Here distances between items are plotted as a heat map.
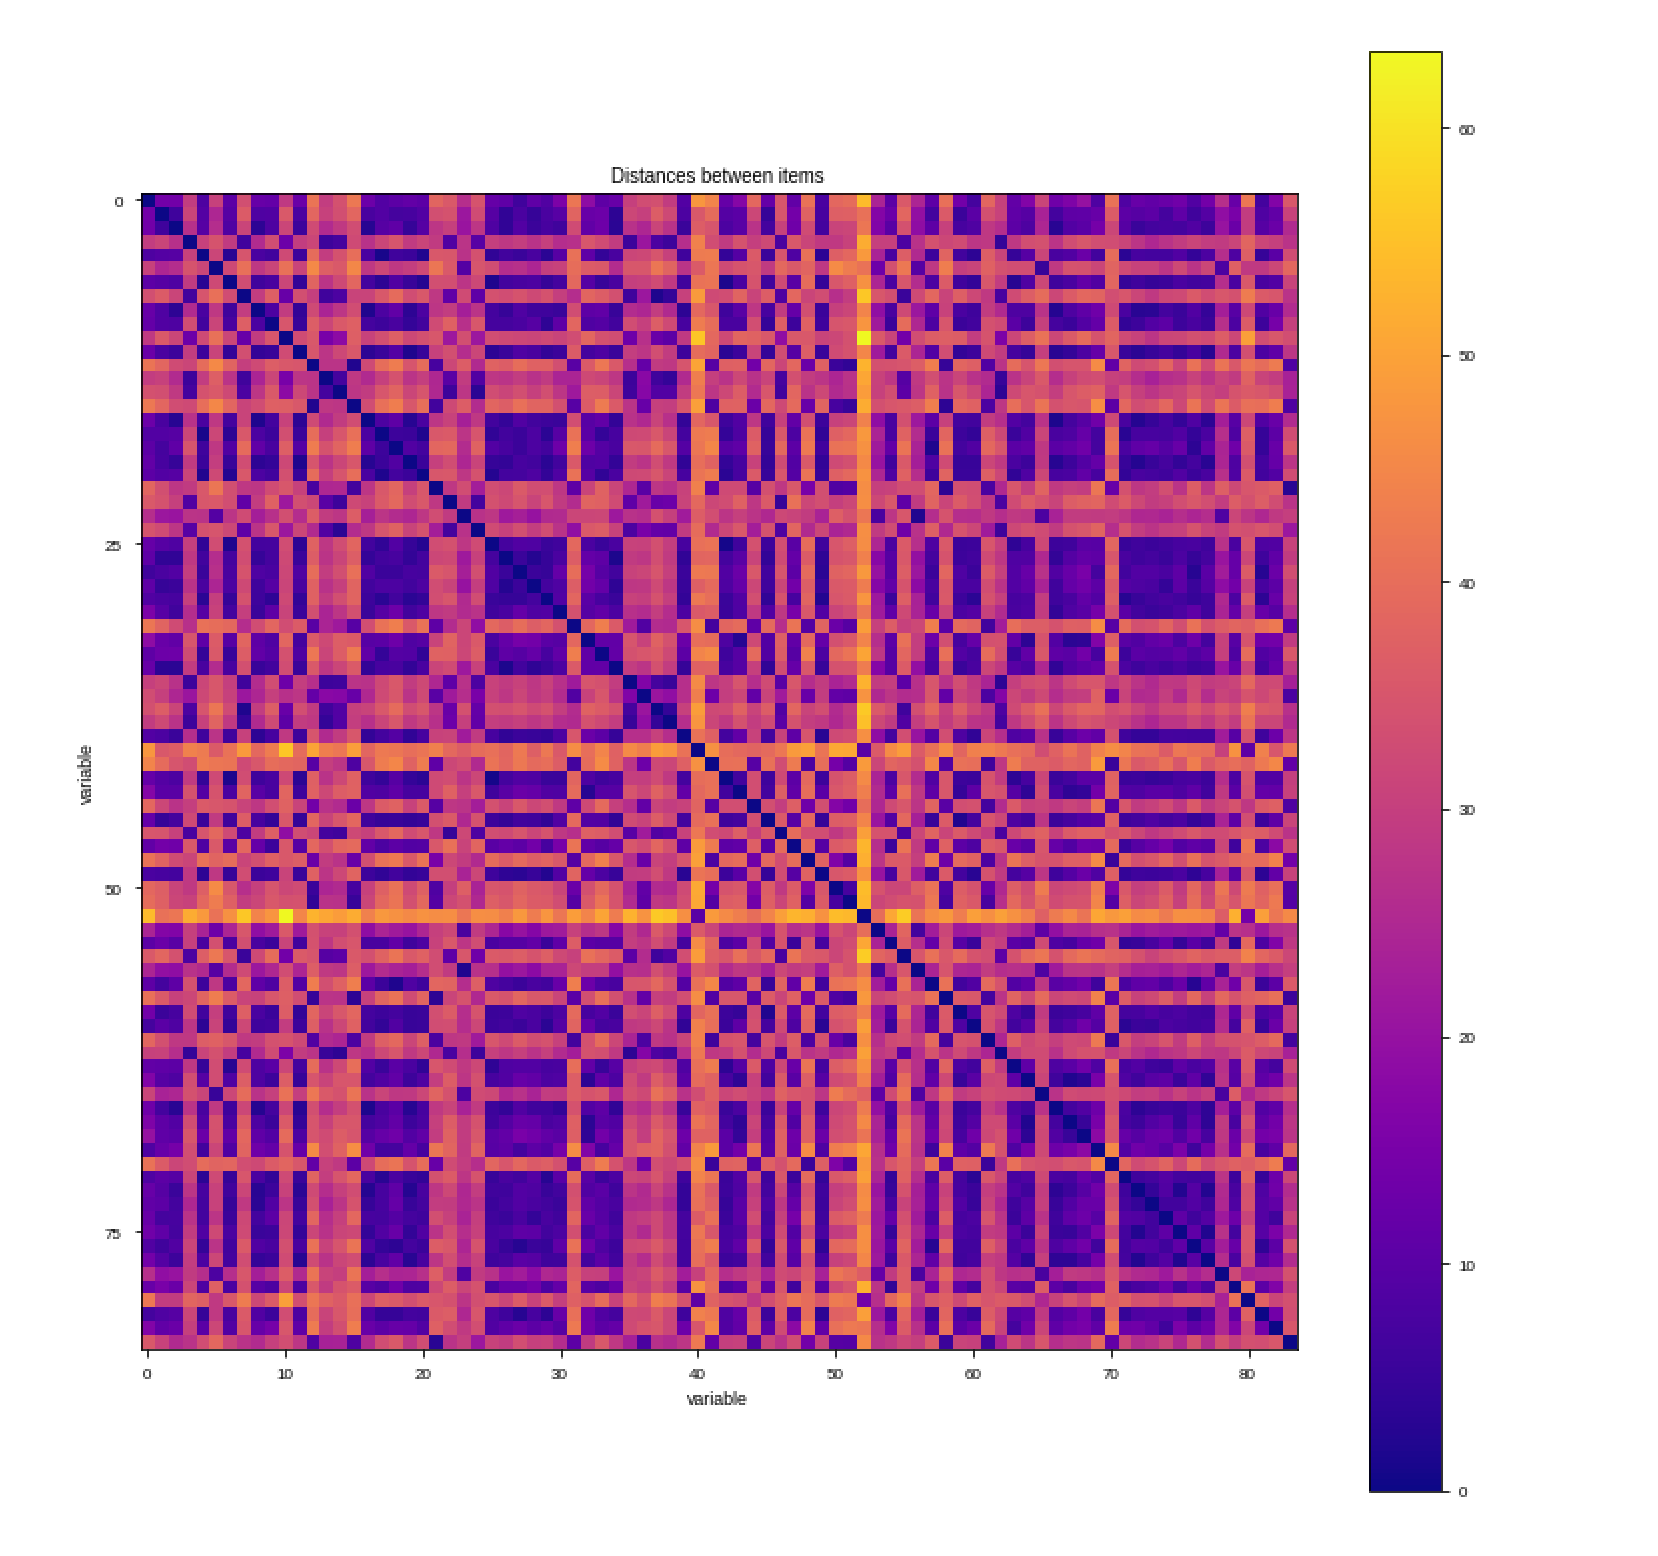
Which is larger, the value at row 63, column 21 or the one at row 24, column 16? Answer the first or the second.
the first
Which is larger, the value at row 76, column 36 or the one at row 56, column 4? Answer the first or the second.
the first
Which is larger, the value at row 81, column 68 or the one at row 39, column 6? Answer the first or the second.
the first
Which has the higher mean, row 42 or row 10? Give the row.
10
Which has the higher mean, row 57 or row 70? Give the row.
70
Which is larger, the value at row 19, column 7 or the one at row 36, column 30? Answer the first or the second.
the first
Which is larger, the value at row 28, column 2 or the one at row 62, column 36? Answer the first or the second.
the second
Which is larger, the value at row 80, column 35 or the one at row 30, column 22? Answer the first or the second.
the first
